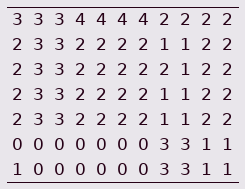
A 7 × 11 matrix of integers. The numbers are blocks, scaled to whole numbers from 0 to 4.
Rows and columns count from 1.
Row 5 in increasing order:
1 1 2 2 2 2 2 2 2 3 3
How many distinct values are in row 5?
3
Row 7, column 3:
0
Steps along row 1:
same same up same same same down same same same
